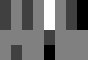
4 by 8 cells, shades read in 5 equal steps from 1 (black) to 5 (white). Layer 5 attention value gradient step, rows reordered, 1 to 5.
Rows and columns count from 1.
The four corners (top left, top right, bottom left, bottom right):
2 1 3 3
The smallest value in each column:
2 2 2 3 1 3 2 1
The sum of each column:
10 11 10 12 13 12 10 8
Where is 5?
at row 1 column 5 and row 2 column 5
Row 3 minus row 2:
1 0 1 0 -3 0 1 2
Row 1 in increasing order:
1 2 2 2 3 3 3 5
